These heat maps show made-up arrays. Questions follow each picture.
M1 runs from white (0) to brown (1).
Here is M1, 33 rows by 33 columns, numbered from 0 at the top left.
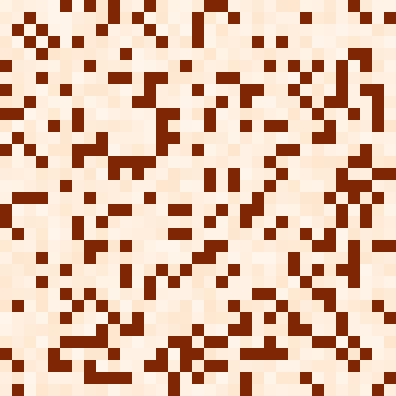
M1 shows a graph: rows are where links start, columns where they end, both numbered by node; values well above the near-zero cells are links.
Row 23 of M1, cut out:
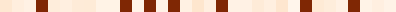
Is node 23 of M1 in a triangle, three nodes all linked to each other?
no
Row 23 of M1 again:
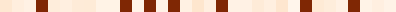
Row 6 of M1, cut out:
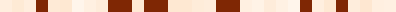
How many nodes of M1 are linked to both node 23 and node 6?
5
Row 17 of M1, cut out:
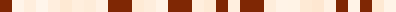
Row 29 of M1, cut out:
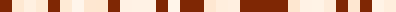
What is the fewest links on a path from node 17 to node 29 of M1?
2
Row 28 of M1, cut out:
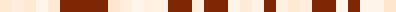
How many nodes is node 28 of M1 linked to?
12
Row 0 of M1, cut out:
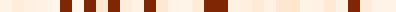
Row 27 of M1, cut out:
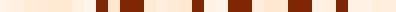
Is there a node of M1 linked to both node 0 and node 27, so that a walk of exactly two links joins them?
no
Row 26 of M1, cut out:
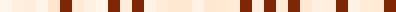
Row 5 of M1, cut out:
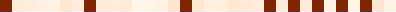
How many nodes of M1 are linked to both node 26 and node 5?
3
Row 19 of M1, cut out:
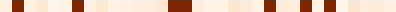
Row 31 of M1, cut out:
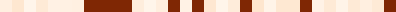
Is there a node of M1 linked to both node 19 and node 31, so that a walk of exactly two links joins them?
yes
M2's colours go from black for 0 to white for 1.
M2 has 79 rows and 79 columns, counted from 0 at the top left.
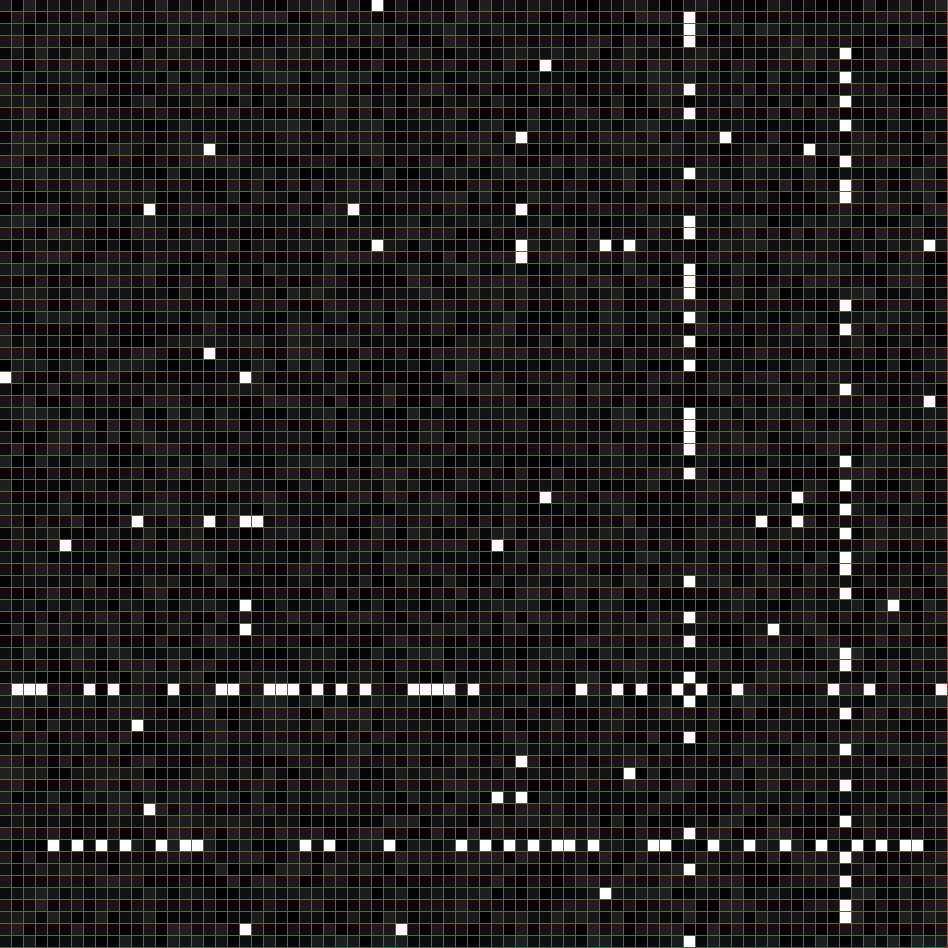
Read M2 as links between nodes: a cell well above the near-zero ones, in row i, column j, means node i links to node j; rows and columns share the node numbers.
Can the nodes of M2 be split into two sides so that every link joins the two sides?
yes
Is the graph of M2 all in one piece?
no
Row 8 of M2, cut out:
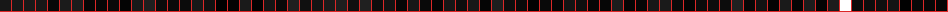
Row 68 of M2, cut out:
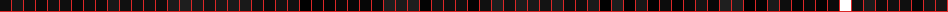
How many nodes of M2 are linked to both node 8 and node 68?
1
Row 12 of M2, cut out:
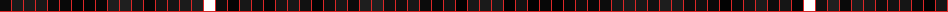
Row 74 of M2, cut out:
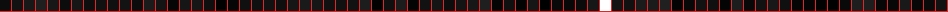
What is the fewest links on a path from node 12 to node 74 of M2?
5
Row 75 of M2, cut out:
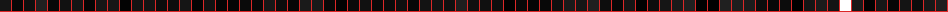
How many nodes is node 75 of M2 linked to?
1
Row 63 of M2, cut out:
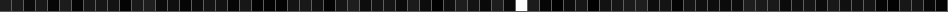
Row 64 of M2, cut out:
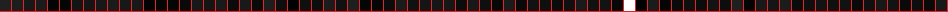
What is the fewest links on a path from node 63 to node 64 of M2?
4
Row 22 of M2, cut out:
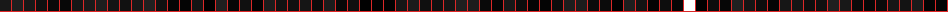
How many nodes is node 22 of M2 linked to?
1
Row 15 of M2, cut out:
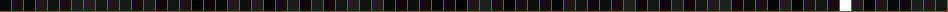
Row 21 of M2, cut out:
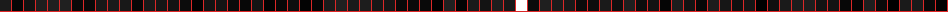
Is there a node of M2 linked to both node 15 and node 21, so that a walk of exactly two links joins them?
no
